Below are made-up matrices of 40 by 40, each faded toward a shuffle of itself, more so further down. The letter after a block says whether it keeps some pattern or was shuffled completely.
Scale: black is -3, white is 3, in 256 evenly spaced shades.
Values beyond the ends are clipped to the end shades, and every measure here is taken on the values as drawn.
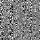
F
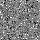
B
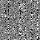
F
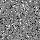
B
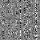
F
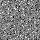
B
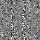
F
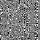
F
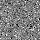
B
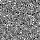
B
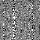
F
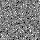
B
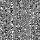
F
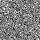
B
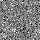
B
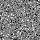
B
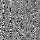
F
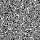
B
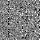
F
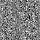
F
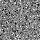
B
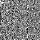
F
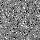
B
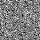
B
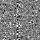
F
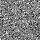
B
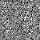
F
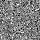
B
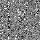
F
